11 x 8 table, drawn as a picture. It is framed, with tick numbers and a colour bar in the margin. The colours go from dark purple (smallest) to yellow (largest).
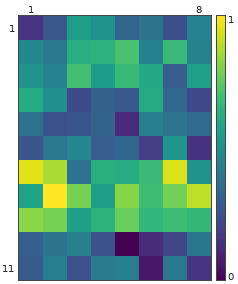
No overall slope runs across the table. Overall the values sit about 50% of the way up the scale. The bottom left is the ninth with the highest average. Horizontal stripes repeat 2 times down the table.
